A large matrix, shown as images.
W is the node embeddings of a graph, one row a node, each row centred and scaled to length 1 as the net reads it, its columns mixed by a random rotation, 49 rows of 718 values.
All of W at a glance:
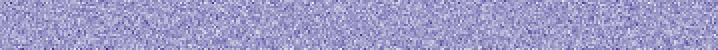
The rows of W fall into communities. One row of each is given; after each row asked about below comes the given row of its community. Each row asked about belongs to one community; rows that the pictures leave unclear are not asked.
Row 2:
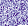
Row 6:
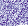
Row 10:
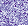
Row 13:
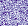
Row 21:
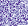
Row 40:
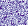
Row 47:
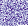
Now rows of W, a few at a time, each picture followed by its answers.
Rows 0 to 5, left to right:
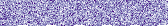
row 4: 10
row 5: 21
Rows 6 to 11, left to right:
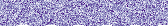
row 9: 21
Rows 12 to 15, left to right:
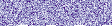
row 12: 6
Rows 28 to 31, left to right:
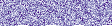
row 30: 10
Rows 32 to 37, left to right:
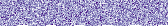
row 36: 47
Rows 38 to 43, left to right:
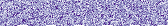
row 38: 2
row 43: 40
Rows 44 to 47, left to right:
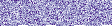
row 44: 13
